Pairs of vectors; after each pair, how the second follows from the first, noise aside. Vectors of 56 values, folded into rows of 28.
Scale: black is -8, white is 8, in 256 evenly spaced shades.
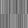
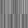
wrapped around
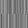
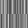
scaled up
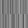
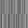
wrapped around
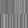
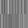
wrapped around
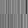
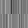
wrapped around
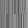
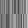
scaled up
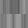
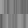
wrapped around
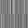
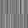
wrapped around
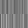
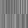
wrapped around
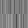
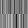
scaled up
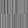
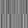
wrapped around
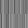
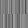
wrapped around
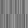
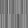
wrapped around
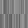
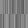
wrapped around
